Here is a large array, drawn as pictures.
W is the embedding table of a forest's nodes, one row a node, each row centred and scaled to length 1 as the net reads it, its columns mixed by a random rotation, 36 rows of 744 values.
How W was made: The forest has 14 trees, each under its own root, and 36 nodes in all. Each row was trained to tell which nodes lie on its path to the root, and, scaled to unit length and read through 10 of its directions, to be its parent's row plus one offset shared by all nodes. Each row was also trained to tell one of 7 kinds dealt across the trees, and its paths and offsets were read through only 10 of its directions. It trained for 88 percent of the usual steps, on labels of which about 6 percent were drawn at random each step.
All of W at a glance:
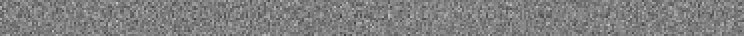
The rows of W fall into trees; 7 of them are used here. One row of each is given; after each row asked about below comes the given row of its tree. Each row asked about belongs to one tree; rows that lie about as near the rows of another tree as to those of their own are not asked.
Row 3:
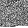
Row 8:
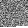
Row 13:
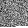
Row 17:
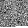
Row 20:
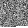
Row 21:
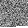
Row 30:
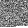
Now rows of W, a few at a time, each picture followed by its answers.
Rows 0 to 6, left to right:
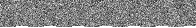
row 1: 30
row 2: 21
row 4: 17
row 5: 3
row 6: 30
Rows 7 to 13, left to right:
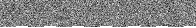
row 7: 8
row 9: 20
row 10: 21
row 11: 21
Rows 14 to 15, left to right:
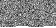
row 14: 17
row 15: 17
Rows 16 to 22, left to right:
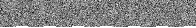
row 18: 8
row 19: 8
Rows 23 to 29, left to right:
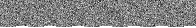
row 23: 30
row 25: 30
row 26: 3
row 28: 3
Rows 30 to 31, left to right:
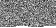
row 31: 3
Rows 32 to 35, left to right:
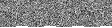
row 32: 13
